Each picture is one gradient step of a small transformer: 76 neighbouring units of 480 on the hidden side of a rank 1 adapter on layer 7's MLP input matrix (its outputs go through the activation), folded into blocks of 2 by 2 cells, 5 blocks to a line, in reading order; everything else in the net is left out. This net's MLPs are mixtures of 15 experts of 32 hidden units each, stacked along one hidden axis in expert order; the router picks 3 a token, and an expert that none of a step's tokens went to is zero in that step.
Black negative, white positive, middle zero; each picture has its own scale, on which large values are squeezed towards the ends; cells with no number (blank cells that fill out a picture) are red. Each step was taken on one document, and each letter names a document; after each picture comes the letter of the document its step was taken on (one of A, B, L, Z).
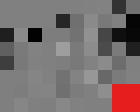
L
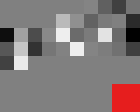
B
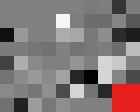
B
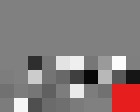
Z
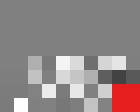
Z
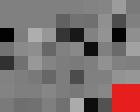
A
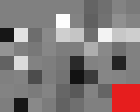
B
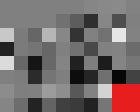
A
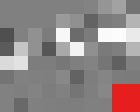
B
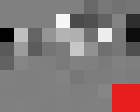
B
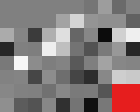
A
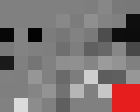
L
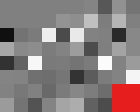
A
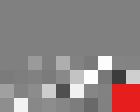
Z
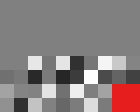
Z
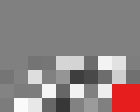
Z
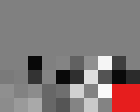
Z
